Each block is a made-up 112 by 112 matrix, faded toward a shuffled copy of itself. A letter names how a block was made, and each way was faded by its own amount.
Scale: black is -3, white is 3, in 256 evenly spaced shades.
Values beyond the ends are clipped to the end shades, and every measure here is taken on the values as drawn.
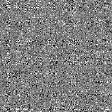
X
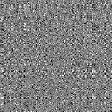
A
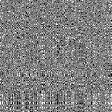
A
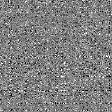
X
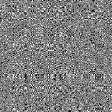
A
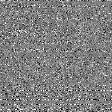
X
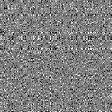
A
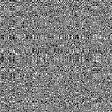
A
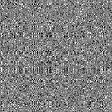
A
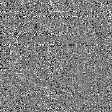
X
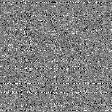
X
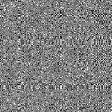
A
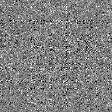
X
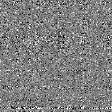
X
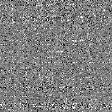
X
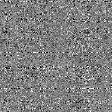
X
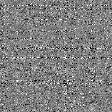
X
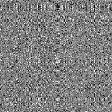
A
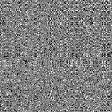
A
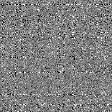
X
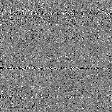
X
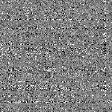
X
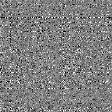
X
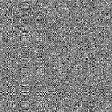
A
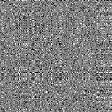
A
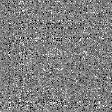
X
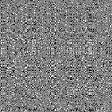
A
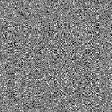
A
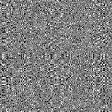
A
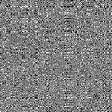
A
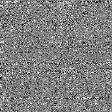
X
